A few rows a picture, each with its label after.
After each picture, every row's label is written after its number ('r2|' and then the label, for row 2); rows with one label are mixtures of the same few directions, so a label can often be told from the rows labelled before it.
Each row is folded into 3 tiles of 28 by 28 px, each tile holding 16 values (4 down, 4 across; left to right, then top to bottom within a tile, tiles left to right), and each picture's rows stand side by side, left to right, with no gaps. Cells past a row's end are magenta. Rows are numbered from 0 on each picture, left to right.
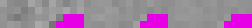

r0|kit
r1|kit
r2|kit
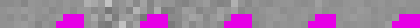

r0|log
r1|log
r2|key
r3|key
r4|kit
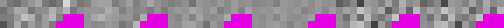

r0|key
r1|kit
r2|log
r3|log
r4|log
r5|log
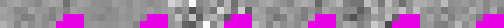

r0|key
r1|kit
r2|log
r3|key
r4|kit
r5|log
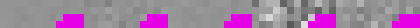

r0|key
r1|log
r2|key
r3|kit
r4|log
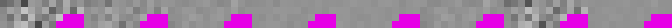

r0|log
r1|log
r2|key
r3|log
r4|key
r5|key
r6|log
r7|key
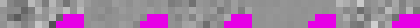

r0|kit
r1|kit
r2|log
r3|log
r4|log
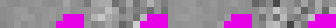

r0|key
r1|kit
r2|kit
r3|log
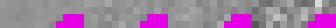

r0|kit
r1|log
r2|kit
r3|key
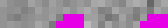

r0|kit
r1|key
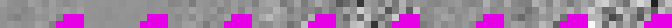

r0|kit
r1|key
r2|log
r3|kit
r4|log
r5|key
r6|kit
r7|key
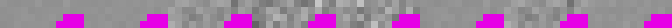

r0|key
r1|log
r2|key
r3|key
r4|log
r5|key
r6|key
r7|log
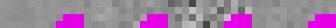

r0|kit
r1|kit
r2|log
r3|log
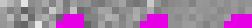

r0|log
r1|key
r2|log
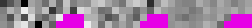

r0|log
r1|key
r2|kit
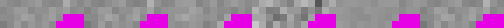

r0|key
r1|key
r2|kit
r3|key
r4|key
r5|key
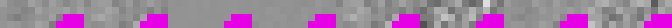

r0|kit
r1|kit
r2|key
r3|key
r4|kit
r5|key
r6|kit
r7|key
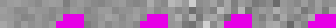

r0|key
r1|key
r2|log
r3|log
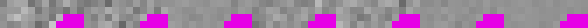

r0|kit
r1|log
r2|key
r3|key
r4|key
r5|log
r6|kit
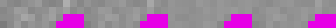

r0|key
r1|key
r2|kit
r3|key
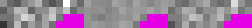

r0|key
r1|kit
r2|key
